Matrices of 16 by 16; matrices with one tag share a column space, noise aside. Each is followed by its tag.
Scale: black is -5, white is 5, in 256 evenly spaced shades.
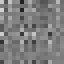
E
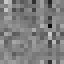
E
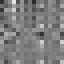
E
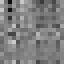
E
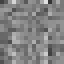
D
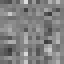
D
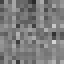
E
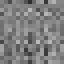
D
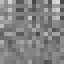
E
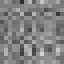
D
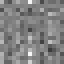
D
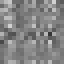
E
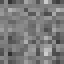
D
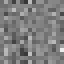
D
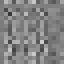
D
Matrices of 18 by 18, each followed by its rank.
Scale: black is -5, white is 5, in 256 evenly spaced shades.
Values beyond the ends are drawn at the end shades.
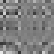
two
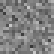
full rank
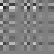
one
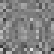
three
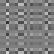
one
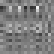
two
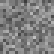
full rank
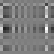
one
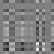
one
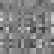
three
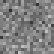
full rank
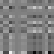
one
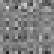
three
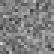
full rank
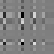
one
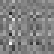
two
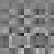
two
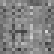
three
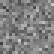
full rank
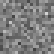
full rank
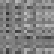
two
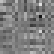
three
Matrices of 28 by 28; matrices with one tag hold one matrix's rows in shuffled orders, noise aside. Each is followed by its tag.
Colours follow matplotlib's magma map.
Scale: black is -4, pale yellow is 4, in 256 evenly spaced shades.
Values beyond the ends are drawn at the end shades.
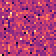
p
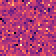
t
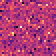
t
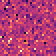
p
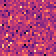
p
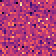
t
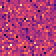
p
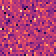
p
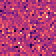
t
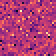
t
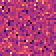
p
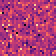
p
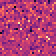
t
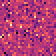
p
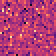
p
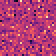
t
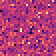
t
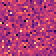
p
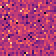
p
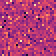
p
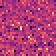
t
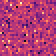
p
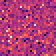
p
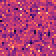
t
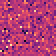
p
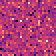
t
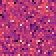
t
